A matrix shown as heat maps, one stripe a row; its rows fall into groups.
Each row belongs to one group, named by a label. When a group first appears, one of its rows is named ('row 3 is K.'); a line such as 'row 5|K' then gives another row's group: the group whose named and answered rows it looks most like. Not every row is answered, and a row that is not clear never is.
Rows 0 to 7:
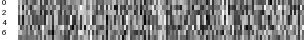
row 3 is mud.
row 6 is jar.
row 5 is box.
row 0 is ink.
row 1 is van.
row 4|mud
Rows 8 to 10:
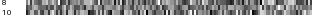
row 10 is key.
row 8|van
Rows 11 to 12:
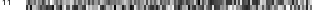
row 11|box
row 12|mud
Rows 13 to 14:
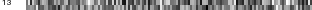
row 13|van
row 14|ink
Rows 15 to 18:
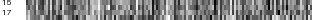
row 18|jar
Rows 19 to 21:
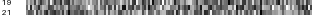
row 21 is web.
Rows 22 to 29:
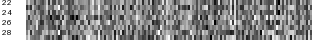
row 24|ink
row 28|van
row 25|web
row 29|jar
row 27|ink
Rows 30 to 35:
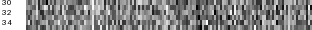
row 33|box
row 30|box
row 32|mud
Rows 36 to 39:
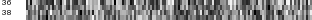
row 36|mud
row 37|ink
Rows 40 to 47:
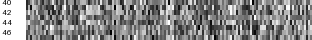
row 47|mud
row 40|key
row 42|ink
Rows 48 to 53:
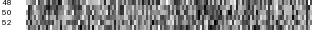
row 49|web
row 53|box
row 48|jar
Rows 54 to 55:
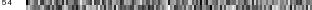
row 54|key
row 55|jar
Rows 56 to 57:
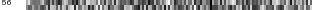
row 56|jar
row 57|key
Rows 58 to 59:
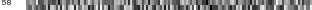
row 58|ink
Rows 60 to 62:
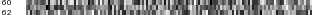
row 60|key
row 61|web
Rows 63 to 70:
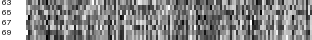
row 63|box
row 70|web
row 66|web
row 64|jar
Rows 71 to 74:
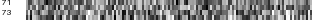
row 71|web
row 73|van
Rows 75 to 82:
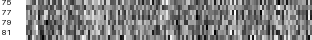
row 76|mud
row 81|mud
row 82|key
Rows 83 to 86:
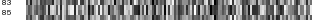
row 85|key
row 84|key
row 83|mud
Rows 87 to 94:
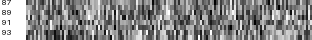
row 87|ink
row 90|van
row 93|web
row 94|web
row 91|box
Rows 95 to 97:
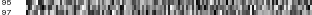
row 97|key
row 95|mud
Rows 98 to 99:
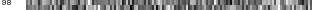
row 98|van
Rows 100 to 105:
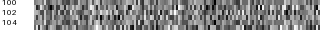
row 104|ink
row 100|ink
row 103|box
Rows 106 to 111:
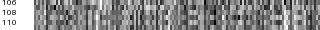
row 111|van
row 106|ink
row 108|ink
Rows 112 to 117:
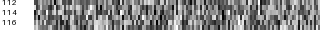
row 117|jar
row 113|key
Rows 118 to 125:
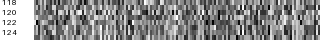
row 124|van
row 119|van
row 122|web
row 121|jar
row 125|key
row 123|van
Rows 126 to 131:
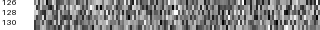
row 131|mud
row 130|ink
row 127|key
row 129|web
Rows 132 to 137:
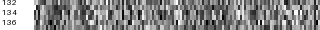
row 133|web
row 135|mud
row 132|jar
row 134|mud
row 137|box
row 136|key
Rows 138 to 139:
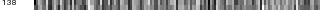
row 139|key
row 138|key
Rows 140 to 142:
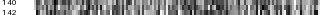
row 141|box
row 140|web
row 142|box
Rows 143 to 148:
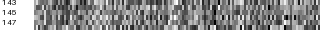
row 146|jar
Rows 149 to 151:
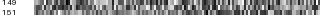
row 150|web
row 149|jar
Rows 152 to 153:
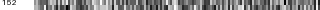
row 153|jar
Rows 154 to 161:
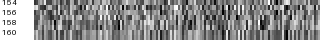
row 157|key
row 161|ink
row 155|jar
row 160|ink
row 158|box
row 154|ink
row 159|box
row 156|ink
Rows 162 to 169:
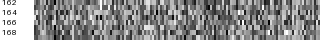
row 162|box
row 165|key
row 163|key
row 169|web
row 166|van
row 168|mud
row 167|box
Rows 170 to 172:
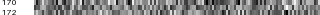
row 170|web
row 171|mud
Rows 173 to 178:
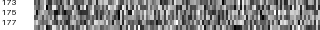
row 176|box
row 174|van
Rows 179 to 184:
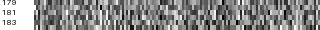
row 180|box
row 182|mud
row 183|key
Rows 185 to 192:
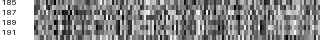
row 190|key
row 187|web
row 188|jar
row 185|box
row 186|mud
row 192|jar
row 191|web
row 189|web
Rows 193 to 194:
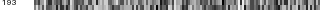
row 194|ink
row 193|mud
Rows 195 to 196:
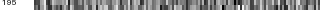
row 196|mud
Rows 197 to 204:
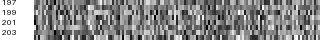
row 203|web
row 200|key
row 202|box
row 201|key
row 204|mud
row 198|key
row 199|ink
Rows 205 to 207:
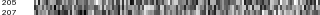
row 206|box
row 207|web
